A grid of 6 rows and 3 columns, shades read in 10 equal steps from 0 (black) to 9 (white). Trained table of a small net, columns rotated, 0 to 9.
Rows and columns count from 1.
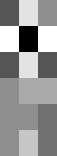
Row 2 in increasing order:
0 9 9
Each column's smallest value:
3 0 3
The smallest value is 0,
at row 2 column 2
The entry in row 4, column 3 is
6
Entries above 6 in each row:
1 2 1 0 0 1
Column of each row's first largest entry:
2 1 2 2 1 2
